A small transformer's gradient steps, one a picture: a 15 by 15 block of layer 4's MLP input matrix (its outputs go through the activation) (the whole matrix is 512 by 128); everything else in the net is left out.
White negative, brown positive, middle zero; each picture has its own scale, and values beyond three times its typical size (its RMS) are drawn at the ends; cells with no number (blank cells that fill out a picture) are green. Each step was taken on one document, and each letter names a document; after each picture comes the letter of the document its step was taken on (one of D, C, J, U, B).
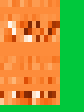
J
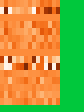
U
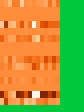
J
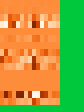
J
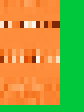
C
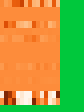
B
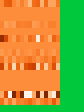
B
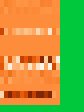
U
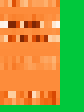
J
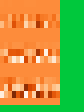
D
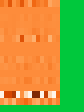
B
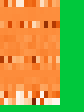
C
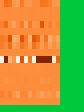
U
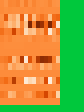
U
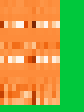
C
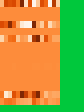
B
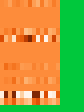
B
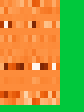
J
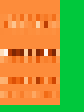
D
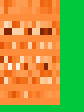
U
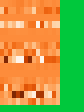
C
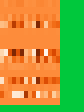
D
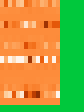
C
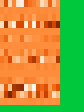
C
